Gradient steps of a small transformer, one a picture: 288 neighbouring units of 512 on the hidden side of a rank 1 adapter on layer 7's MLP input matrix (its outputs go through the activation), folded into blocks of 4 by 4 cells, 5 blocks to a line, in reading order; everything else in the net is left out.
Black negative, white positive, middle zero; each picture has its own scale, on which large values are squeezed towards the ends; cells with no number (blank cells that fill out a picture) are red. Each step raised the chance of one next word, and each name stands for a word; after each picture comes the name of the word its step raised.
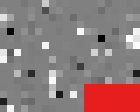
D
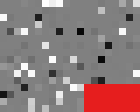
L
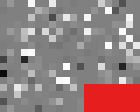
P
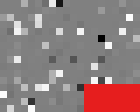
P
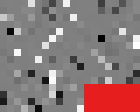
D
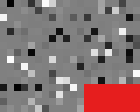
L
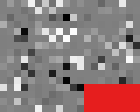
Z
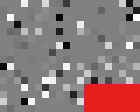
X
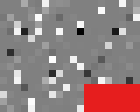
Z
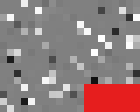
X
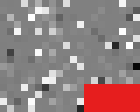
L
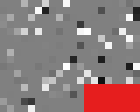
P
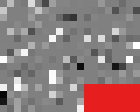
D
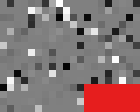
X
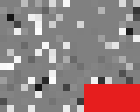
D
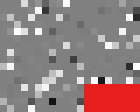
P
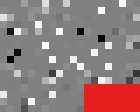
Z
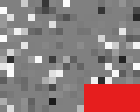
P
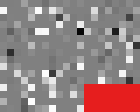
Z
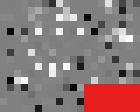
D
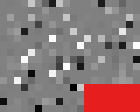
D
